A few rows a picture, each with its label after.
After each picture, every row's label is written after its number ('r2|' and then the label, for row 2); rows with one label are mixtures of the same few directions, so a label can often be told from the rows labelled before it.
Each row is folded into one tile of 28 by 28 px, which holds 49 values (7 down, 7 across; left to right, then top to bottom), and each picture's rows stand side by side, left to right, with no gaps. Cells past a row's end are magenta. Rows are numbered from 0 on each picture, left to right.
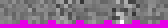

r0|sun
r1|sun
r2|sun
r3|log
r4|log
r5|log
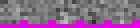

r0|sun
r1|sun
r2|log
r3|log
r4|log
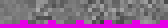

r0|sun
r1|log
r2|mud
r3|mud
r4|log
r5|sun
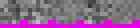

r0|sun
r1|log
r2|sun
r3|mud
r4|mud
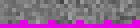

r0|log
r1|log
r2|sun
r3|sun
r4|log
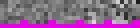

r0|log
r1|mud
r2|log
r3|log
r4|sun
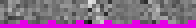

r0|log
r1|log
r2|mud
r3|mud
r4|mud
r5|sun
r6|mud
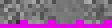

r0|mud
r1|sun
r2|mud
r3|sun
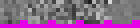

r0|log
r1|sun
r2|sun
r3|sun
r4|sun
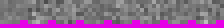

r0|log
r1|log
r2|sun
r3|sun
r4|mud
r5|sun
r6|log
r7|log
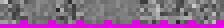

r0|sun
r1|log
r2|sun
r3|sun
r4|mud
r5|sun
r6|log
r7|mud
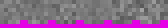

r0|mud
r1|mud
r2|mud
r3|log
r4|log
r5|sun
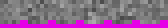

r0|sun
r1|sun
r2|mud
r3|log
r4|log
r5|sun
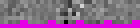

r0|log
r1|sun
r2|log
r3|sun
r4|mud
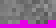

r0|log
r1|mud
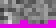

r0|log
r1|sun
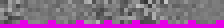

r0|log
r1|log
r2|sun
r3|sun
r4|log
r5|sun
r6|mud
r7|mud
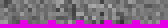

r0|mud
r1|sun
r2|sun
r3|mud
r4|log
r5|mud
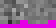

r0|log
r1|log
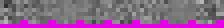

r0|mud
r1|mud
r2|sun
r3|log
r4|mud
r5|sun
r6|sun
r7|sun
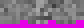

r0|sun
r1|log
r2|sun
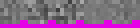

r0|sun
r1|sun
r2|sun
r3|log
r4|sun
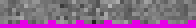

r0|log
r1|mud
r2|mud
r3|log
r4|sun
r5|mud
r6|sun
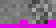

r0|sun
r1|mud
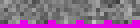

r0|mud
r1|mud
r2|log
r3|log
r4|sun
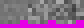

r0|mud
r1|sun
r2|sun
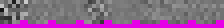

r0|sun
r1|mud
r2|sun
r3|mud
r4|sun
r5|sun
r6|mud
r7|mud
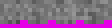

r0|mud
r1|log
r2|sun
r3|log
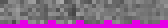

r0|sun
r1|sun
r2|sun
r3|sun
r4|mud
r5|log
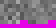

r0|mud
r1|mud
